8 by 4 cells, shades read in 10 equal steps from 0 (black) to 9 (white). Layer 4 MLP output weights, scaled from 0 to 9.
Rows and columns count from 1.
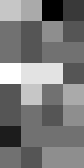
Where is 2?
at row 1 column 4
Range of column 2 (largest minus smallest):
5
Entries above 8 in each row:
0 0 0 1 0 0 0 0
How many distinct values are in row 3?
2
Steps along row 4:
down same down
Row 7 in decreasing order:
4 4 4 1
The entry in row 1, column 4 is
2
